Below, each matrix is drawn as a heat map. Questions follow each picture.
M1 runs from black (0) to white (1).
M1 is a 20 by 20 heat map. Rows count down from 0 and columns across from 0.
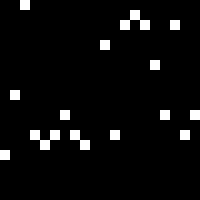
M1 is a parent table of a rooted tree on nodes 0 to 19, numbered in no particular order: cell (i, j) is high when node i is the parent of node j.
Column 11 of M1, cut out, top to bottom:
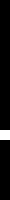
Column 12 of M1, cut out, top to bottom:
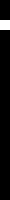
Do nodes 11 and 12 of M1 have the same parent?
no
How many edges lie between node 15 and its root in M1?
5
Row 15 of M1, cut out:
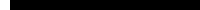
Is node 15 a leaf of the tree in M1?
no
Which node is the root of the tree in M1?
9
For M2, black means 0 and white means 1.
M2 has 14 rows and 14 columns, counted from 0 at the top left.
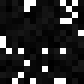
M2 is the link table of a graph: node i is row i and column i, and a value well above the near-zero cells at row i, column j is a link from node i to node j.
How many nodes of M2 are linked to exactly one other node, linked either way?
2
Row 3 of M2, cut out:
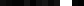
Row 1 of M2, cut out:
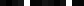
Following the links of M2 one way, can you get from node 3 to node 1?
no
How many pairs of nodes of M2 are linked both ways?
1
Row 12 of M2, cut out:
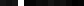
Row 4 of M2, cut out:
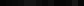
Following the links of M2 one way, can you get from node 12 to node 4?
yes
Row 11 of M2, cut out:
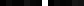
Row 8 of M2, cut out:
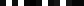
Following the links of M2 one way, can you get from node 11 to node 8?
no
